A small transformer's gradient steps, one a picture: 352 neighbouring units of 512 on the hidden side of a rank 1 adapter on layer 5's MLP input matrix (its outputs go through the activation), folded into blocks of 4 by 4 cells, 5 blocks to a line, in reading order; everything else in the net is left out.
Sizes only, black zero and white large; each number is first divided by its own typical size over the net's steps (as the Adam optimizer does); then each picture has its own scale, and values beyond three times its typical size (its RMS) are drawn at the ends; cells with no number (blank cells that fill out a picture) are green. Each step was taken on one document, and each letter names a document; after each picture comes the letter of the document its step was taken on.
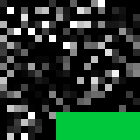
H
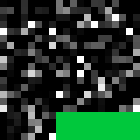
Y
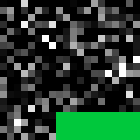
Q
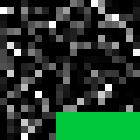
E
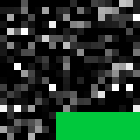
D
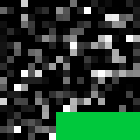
D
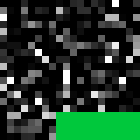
Y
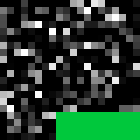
Y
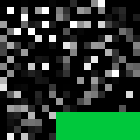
H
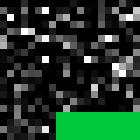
D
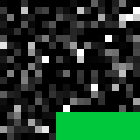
D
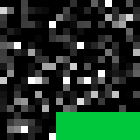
E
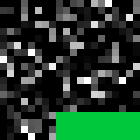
E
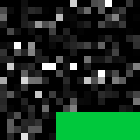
E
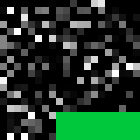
H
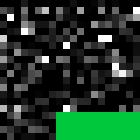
D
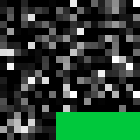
Q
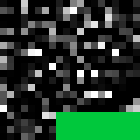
Y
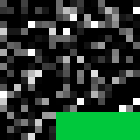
Y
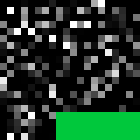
H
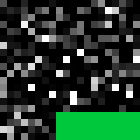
Q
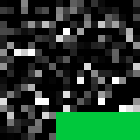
Y
